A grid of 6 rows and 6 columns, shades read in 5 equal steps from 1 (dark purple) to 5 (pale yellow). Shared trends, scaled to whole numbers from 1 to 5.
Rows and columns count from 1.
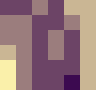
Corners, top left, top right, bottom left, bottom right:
2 4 5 4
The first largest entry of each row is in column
5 6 6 1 1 1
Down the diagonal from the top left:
2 3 2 3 2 4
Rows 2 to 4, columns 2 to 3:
3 2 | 3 2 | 3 2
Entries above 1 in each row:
6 6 6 6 6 5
